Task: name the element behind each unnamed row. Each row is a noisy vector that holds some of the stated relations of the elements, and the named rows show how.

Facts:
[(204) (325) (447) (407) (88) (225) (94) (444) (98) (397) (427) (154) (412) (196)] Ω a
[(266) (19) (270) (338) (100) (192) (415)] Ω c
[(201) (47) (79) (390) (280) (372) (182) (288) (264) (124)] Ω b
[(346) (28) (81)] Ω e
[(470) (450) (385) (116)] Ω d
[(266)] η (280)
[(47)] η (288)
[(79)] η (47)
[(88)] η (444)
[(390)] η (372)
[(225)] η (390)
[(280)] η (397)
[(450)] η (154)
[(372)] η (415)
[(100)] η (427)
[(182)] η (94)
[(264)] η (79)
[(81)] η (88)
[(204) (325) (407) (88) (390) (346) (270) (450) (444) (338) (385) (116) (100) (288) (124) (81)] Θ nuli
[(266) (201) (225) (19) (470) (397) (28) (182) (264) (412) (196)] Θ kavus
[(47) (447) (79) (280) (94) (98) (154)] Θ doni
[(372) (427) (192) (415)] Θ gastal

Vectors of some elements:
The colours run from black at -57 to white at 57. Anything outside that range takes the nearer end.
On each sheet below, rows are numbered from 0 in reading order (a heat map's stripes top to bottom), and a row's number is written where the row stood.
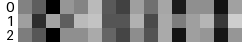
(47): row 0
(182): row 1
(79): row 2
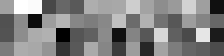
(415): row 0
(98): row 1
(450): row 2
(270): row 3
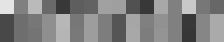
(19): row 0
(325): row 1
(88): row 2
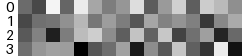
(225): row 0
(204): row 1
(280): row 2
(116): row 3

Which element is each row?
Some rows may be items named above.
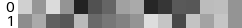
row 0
(28)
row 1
(427)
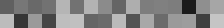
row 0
(444)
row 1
(201)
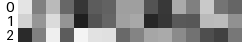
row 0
(19)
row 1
(28)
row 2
(390)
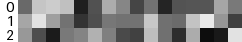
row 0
(346)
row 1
(192)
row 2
(288)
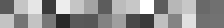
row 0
(372)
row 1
(266)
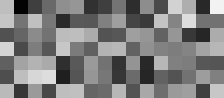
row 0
(264)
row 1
(266)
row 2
(124)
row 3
(397)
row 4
(100)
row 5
(81)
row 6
(201)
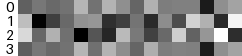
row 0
(444)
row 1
(264)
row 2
(470)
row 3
(444)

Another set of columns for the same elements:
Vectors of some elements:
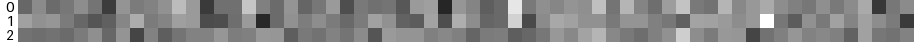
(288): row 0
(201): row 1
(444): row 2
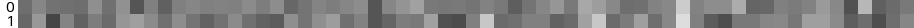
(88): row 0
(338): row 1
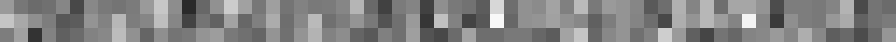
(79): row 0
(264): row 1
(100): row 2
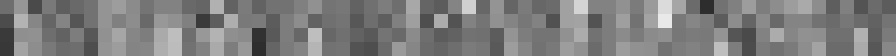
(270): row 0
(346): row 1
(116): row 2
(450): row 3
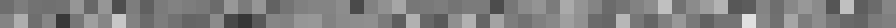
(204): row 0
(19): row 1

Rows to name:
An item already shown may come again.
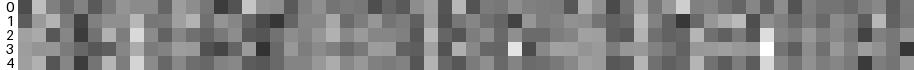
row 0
(81)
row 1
(470)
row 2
(266)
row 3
(201)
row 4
(266)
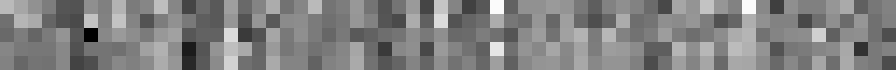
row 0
(264)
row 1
(28)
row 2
(390)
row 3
(47)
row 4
(280)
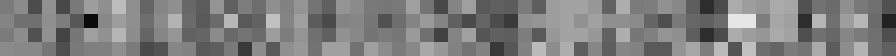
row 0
(192)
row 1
(372)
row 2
(192)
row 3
(225)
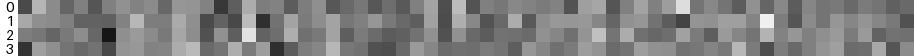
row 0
(346)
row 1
(182)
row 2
(124)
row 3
(450)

